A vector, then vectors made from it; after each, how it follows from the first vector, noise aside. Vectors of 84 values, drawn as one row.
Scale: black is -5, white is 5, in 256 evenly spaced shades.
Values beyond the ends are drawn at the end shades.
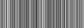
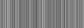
shrunk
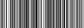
scaled up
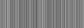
shrunk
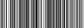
scaled up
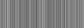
shrunk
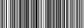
scaled up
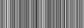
copied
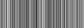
copied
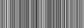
copied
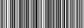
scaled up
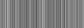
shrunk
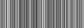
copied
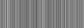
shrunk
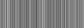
shrunk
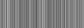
shrunk
